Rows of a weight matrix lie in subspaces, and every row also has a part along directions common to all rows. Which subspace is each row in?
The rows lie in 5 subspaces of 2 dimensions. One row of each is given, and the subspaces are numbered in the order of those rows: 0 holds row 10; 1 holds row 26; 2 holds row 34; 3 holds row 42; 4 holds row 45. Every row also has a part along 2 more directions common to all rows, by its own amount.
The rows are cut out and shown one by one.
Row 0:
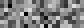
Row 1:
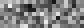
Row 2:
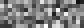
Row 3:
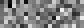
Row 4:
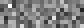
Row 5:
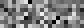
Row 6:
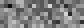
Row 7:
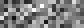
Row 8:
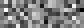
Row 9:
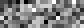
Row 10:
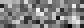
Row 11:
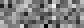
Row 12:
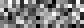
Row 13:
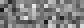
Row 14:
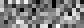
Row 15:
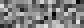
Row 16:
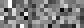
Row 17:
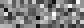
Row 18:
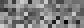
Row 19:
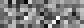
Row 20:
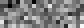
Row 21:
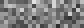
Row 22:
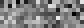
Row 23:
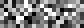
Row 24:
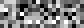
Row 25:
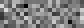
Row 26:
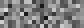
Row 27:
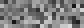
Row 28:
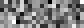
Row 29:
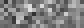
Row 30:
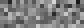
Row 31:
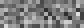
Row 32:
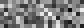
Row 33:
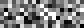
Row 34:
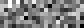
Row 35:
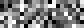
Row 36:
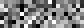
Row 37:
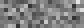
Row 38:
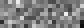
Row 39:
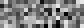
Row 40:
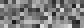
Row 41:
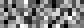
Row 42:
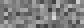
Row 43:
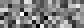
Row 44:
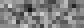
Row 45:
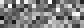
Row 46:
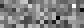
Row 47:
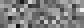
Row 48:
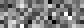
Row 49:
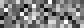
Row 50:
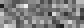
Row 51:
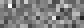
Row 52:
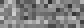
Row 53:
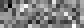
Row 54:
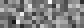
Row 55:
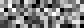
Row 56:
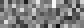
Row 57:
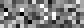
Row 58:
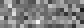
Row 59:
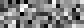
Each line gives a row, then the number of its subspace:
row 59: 0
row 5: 0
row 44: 1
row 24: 4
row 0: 1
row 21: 2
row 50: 3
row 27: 0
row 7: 1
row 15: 3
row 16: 4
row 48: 2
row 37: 0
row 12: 3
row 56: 2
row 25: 3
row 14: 2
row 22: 4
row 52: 4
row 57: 3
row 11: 1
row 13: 4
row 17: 3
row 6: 2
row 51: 4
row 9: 1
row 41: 2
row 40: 0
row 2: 3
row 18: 0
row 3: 4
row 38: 2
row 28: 1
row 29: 1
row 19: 0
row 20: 2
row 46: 0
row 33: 3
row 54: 1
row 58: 4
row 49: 4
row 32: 3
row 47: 0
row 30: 3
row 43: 1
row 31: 3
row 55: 0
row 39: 3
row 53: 4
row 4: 4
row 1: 1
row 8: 0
